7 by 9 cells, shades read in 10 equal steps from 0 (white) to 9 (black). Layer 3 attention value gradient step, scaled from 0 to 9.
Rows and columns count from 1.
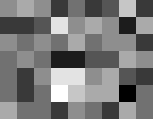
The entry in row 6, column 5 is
2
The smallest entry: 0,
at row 6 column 4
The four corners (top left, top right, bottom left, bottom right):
4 7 3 5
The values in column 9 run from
3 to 7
